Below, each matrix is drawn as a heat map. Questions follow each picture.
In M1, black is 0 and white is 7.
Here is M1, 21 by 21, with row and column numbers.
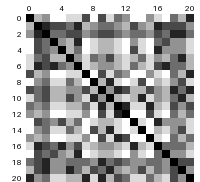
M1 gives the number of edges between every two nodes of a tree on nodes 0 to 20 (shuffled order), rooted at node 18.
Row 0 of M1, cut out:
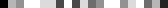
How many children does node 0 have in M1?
0
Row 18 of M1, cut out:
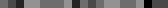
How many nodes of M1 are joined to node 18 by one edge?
2
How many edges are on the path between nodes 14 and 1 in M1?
4
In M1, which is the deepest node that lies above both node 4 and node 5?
2
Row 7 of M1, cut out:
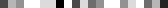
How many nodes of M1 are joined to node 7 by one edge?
1
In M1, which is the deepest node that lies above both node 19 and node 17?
2
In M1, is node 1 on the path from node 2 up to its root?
no
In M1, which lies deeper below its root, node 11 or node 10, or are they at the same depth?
node 10
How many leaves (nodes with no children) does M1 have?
11
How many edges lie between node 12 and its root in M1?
3
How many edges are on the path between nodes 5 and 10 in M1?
2
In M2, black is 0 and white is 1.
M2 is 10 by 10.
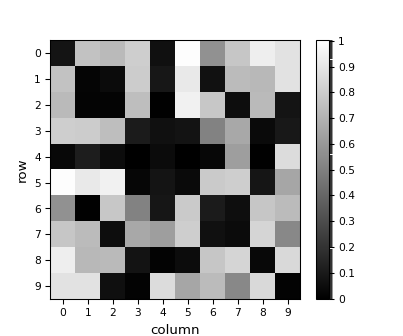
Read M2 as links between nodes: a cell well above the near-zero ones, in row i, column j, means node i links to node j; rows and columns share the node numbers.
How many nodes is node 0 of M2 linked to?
8
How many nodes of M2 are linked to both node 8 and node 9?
4
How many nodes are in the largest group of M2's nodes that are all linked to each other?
5
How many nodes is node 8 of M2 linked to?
6
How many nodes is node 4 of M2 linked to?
2
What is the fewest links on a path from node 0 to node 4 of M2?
2
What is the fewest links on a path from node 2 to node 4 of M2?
3
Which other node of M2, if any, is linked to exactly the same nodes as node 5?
node 8
